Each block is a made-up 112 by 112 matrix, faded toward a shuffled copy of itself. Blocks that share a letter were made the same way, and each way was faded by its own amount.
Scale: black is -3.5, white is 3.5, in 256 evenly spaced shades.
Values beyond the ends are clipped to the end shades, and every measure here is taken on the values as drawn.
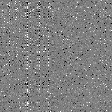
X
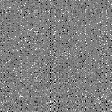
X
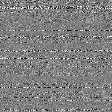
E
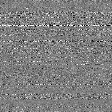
E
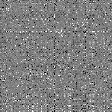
X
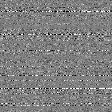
E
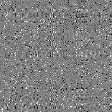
X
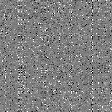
X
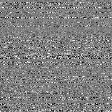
E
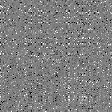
X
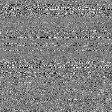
E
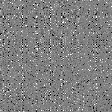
X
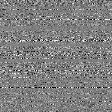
E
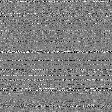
E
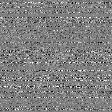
E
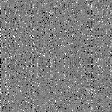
X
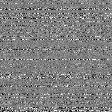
E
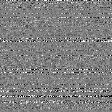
E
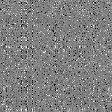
X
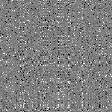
X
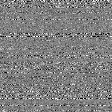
E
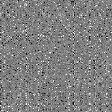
X
